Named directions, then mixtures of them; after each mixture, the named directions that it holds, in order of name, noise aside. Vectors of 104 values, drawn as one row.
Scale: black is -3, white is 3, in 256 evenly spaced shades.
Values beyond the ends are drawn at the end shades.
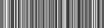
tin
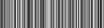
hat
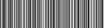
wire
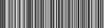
hat, tin, wire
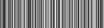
hat, wire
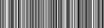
tin, wire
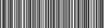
wire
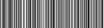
wire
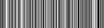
hat, tin, wire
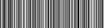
wire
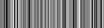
hat, tin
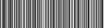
wire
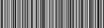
hat, tin, wire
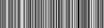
hat, tin, wire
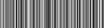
hat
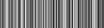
hat, tin, wire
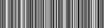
hat, tin, wire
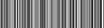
hat, tin, wire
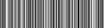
hat, tin, wire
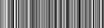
hat, tin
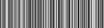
hat, tin, wire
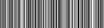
hat, tin, wire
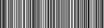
wire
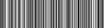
hat, tin, wire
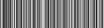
hat, tin, wire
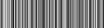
tin, wire
